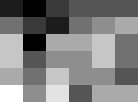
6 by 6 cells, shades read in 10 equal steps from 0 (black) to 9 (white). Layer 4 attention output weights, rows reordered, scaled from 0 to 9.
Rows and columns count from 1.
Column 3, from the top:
2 1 6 5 7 8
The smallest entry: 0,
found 2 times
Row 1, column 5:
3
